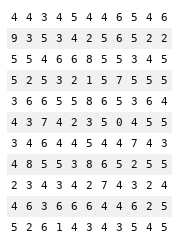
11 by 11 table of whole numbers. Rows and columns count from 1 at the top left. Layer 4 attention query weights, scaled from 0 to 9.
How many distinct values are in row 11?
6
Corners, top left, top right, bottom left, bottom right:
4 6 5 5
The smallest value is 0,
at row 6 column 8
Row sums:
49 46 56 45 57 42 48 56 38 52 42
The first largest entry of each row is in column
8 1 6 8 6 3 9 2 7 2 3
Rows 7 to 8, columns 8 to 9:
4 7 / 5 2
